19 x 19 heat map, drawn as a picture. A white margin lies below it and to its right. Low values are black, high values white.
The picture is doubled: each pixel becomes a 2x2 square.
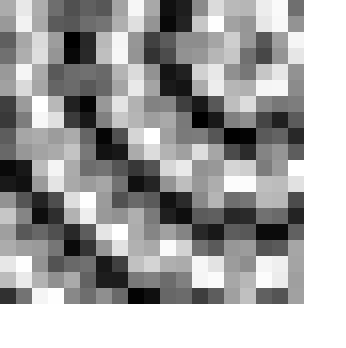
Odd rows or columns: none. Mirror symmetry: none. Rings: centred on the top right. Ninth with the highest average: top right.
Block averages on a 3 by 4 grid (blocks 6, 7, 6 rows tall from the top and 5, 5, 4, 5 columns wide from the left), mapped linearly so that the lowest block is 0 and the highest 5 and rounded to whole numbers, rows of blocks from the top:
2205
1011
2111
